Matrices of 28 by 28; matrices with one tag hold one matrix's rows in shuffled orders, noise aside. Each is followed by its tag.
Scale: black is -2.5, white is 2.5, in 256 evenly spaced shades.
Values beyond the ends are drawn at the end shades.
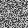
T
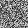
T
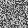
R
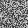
T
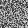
T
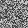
T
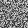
T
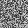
T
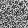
T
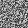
R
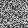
T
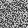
T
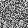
R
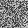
T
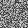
R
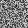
T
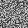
R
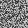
T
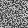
T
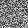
T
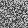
T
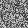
R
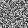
R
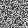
T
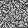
R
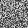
R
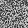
T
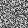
R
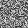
R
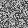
R
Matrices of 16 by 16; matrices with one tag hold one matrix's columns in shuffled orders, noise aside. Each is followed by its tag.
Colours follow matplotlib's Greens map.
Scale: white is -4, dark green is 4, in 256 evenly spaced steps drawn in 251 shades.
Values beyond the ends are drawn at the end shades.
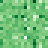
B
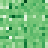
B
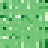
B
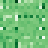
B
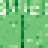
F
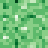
B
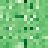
B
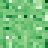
B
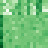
F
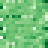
B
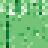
F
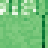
F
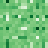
B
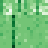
F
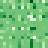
B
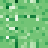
B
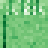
F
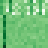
F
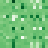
B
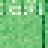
F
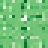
B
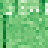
F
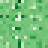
B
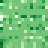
B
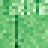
F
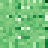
B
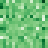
B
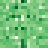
B
